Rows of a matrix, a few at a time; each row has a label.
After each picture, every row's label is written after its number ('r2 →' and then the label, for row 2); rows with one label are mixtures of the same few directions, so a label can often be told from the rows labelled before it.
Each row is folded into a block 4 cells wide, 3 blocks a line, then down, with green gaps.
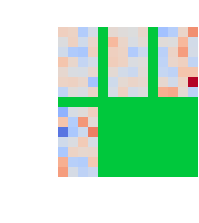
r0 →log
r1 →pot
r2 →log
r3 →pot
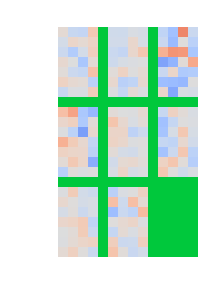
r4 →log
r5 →pot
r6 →log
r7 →log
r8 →pot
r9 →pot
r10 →log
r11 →pot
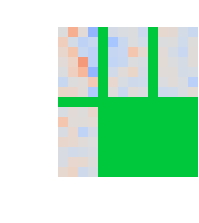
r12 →log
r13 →pot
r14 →log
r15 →pot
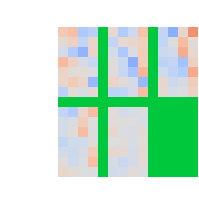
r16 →log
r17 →log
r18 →log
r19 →log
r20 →pot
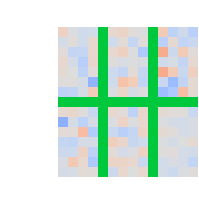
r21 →log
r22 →pot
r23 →pot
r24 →pot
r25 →log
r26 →log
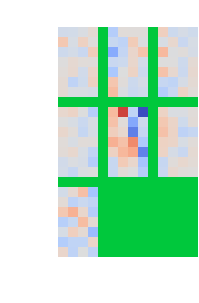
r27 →pot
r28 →pot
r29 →pot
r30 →log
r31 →log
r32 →pot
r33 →log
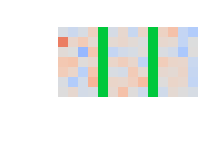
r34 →pot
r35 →log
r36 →log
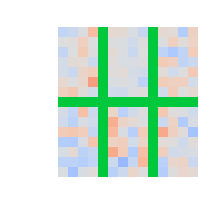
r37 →log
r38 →log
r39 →log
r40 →log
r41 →pot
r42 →pot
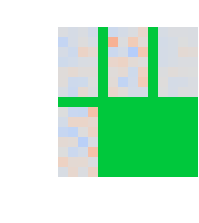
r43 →pot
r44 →pot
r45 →pot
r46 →log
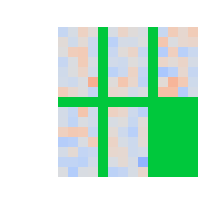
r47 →log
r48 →pot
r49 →pot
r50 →log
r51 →log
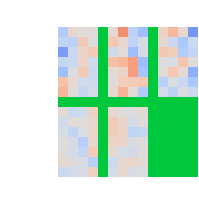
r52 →pot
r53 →log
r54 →log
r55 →log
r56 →pot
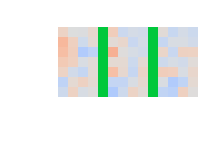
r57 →pot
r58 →pot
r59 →pot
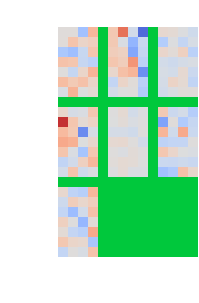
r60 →log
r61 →log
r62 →pot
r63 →pot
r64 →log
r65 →pot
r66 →log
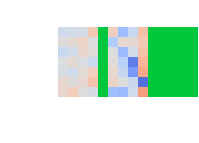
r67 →log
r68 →log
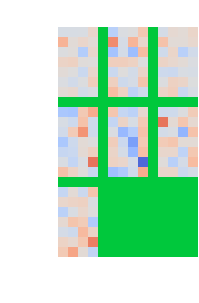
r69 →pot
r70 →pot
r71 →pot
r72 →log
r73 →log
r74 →pot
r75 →log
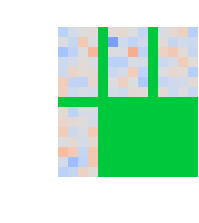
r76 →pot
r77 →pot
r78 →log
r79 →pot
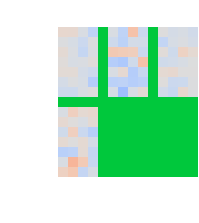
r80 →log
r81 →log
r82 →pot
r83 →pot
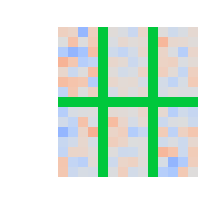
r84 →log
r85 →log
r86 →pot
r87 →pot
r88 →pot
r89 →pot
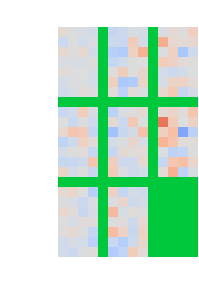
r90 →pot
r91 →pot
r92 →pot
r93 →log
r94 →pot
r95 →pot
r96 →log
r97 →pot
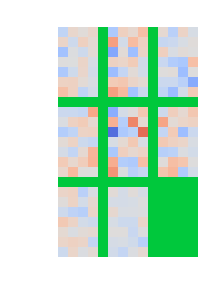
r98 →pot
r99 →pot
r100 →log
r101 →log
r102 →pot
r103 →pot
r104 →log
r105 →log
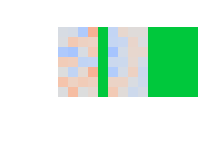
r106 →log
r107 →pot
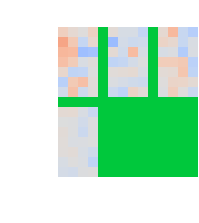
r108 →pot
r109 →pot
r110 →log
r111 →log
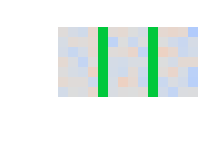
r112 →log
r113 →pot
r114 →log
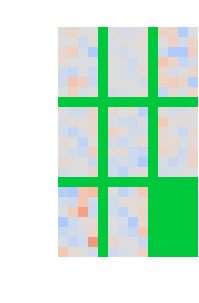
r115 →pot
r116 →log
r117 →log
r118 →log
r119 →log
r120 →pot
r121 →log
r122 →log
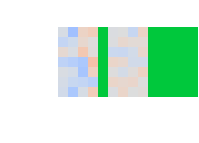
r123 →log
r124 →log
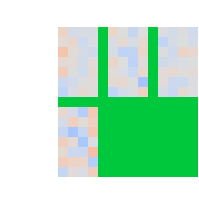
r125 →pot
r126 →log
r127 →pot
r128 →log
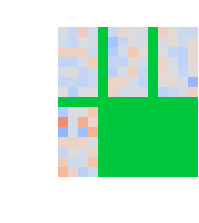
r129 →log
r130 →pot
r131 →log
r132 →pot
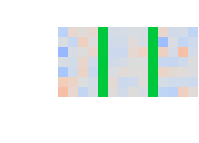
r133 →pot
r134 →pot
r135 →pot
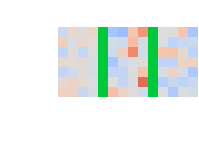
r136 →pot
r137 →log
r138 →log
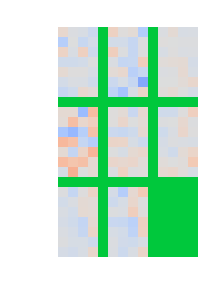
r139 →pot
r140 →log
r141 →log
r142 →log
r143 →log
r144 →log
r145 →log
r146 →log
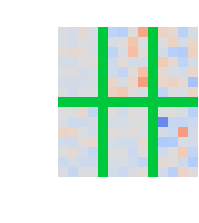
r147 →log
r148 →log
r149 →log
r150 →log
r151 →log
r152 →pot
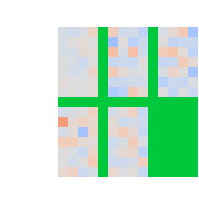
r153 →log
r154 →pot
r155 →log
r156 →pot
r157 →log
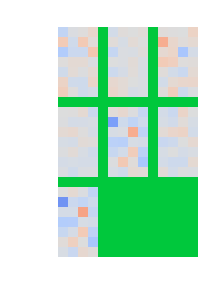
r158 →pot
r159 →pot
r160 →pot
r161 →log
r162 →pot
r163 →log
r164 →pot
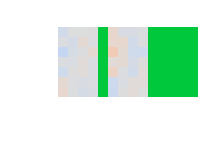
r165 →pot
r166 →pot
